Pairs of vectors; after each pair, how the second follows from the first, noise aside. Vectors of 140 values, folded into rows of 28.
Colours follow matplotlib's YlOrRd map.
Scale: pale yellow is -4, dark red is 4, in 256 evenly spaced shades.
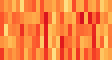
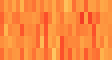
shrunk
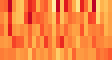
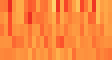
shrunk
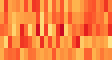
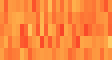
shrunk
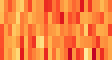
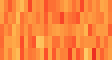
shrunk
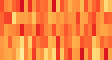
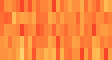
shrunk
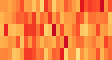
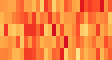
copied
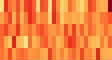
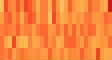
shrunk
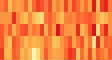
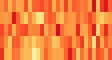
copied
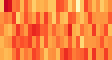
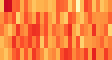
copied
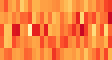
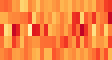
copied
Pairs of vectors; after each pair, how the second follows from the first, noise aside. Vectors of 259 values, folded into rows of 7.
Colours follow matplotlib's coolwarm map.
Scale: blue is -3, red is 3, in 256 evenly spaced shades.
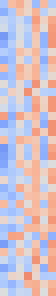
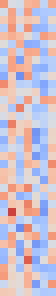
wrapped around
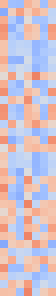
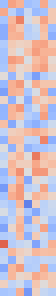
negated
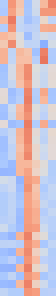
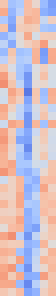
negated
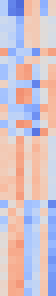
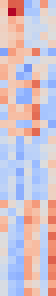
negated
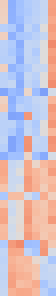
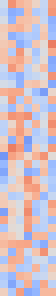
sign-scrambled
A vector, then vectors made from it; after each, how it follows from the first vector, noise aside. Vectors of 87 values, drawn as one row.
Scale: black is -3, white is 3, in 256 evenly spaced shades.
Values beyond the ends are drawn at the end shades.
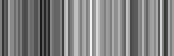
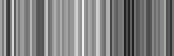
reversed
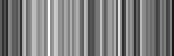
wrapped around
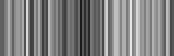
wrapped around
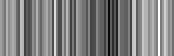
wrapped around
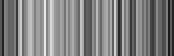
wrapped around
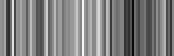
reversed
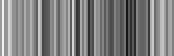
wrapped around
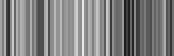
reversed
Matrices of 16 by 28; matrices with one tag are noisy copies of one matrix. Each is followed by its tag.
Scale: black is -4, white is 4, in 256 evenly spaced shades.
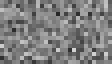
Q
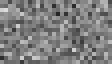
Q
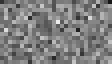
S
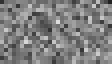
S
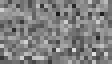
Q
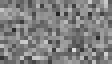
Q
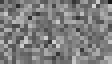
S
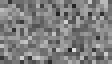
Q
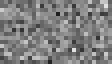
Q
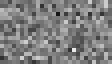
Q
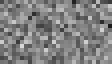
S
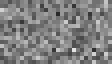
Q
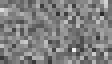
Q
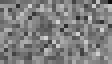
S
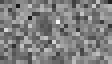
S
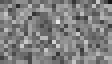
S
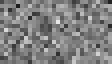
S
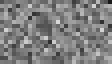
S
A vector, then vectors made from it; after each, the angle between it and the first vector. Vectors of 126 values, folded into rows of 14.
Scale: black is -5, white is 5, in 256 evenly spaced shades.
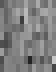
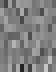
orthogonal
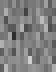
partly opposed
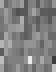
nearly opposite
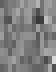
partly aligned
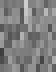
partly aligned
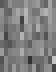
nearly parallel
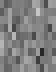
orthogonal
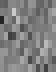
orthogonal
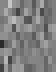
orthogonal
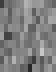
partly aligned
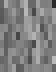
partly aligned
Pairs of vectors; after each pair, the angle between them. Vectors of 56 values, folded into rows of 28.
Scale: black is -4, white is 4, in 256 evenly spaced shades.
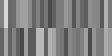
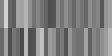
nearly parallel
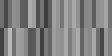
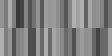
orthogonal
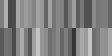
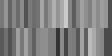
orthogonal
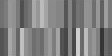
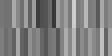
partly opposed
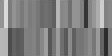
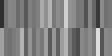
orthogonal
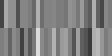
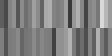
orthogonal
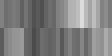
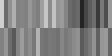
partly opposed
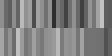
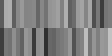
partly opposed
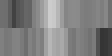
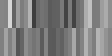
partly opposed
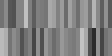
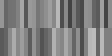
partly opposed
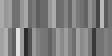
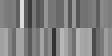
partly aligned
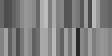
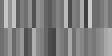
partly opposed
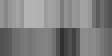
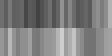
nearly opposite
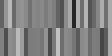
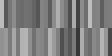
partly opposed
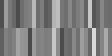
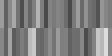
orthogonal
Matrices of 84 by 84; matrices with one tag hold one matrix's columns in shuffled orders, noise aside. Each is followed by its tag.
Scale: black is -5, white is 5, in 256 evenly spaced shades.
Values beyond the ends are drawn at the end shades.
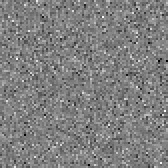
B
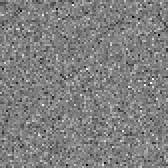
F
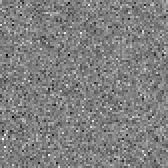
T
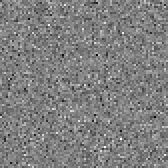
T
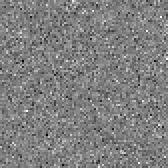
B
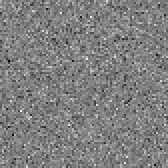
B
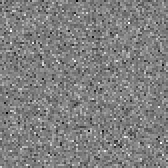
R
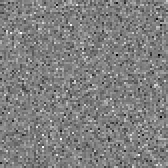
T
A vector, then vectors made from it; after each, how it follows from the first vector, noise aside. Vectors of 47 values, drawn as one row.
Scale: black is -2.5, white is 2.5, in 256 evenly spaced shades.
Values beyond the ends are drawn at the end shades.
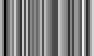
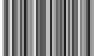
reversed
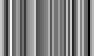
reversed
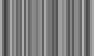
shrunk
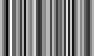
reversed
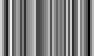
reversed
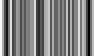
reversed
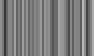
shrunk
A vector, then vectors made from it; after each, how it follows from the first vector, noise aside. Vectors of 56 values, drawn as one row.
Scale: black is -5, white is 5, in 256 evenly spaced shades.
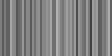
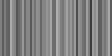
copied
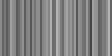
copied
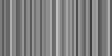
copied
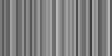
copied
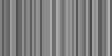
copied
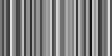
scaled up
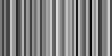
scaled up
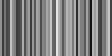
scaled up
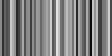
scaled up
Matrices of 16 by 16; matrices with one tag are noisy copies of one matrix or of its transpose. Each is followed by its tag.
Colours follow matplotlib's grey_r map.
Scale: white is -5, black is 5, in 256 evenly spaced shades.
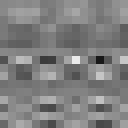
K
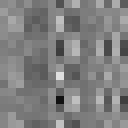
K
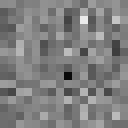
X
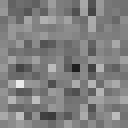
X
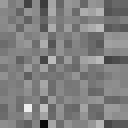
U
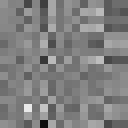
U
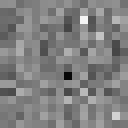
X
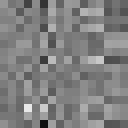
U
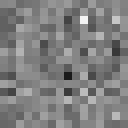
X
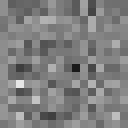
X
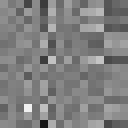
U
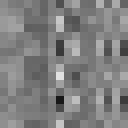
K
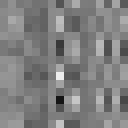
K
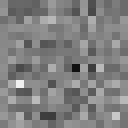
X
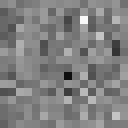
X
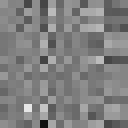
U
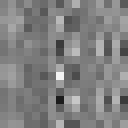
K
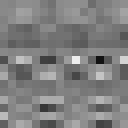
K
